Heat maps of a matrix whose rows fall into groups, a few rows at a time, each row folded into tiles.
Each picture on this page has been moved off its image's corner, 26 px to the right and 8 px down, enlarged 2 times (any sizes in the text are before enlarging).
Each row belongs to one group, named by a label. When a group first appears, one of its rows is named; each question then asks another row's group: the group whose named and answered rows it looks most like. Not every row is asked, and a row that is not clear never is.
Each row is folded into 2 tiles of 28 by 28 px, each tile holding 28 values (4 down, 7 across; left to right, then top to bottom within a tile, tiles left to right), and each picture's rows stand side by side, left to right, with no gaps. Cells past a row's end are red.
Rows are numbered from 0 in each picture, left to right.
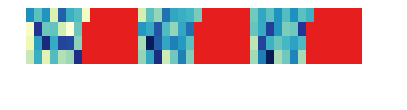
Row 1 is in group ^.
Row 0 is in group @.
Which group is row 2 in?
^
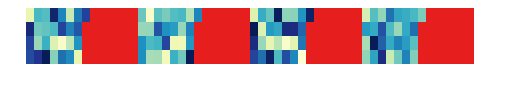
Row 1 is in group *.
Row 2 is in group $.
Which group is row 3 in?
^
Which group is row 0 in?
$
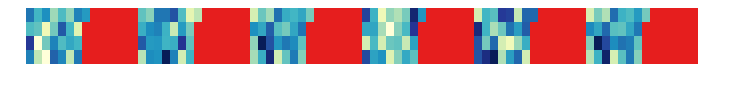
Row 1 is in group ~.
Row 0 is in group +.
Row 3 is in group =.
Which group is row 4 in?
$
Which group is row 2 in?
^
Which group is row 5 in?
^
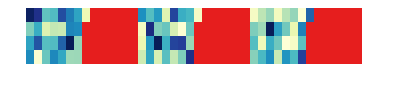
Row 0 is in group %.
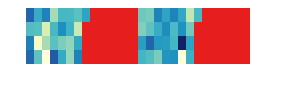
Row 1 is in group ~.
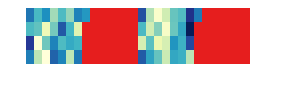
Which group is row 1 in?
=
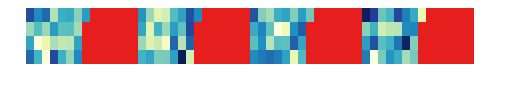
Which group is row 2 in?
=
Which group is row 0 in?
+
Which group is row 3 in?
%
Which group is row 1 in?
=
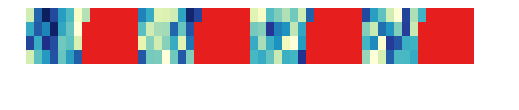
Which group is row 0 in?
~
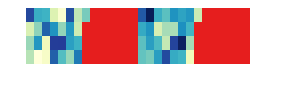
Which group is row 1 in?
%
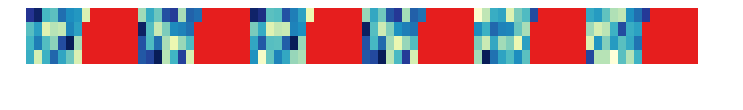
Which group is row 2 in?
%
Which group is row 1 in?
$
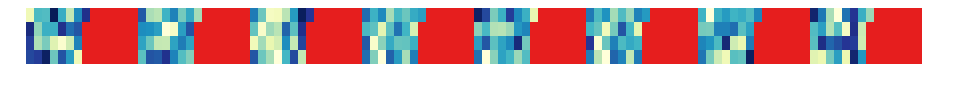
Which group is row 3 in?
+
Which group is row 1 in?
=
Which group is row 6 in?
*
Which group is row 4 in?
%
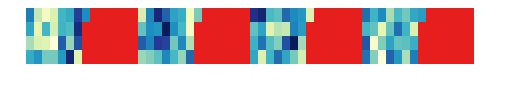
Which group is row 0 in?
=
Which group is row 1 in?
~
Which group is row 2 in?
%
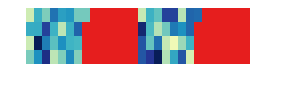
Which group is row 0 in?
^
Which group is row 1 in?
$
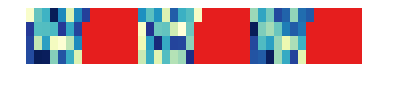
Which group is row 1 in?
@
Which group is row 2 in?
$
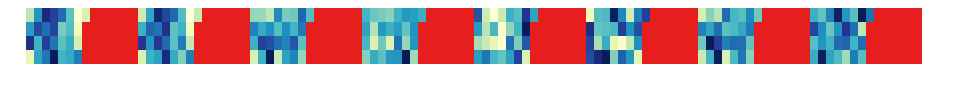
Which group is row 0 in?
~
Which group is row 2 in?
^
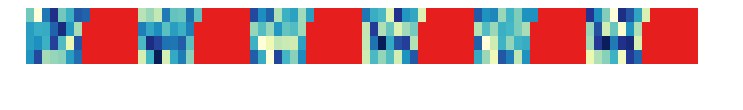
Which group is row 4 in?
+
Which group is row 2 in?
+
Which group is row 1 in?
^
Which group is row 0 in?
*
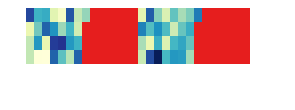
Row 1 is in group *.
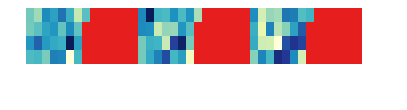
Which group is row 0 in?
~
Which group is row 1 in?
%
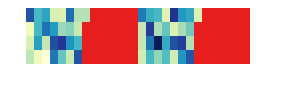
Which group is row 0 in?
@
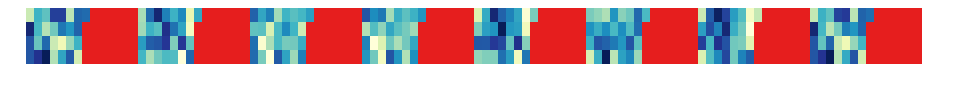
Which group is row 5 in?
^
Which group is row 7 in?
$
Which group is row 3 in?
+
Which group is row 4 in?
~
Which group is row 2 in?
+
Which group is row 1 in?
~
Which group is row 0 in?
$
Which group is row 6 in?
~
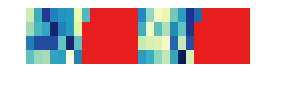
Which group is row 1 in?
=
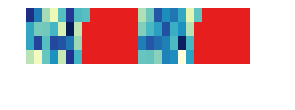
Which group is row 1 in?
~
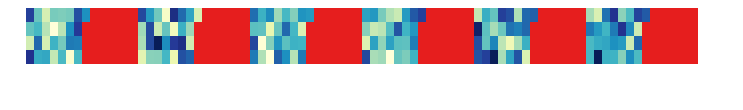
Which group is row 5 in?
*
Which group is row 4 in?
$
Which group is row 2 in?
+
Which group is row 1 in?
@
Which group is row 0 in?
=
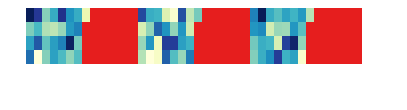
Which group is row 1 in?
@
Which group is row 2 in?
%
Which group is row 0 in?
%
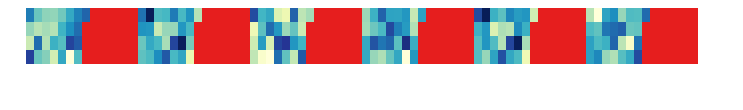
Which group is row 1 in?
%
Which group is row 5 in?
*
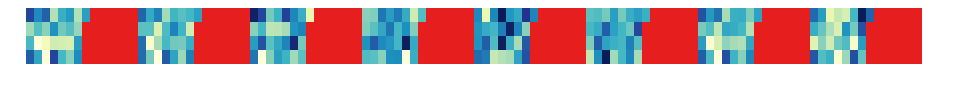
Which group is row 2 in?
%
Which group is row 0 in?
+
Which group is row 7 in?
=
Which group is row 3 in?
~
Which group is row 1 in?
+
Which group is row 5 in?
^
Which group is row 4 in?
*
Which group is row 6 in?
+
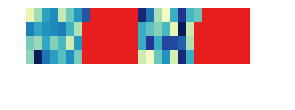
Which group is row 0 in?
*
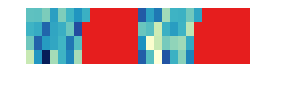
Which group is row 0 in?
^
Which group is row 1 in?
+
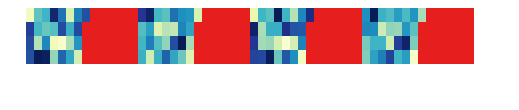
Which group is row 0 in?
$
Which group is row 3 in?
%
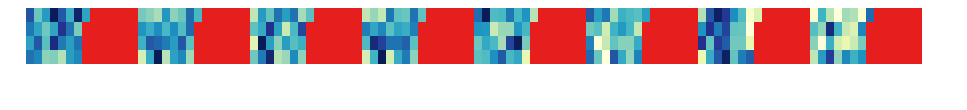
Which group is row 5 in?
+
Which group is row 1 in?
^
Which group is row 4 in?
%
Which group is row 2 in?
^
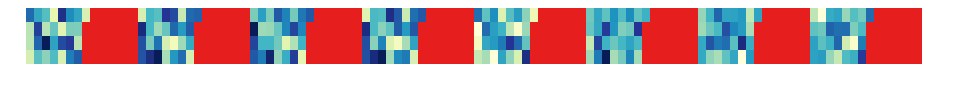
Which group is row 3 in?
$
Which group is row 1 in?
$
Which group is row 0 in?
@
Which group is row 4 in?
@
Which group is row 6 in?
~
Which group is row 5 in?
^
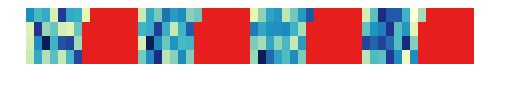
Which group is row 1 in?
^
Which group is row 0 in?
@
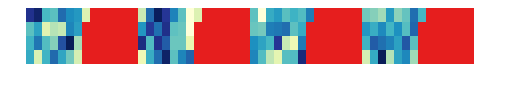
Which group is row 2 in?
*
